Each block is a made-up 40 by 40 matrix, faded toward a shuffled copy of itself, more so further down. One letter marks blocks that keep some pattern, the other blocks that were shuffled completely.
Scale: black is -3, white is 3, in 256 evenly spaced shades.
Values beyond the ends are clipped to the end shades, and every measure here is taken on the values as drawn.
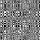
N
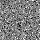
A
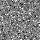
A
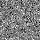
A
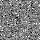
A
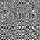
N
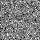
A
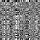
N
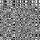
N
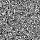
A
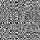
N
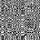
N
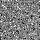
A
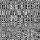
N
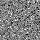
A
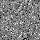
A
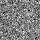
A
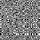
N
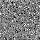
A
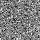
A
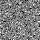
A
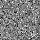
A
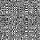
N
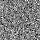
A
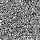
A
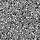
A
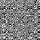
N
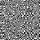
N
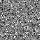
A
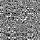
N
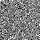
A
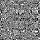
N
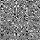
N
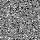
A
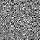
N
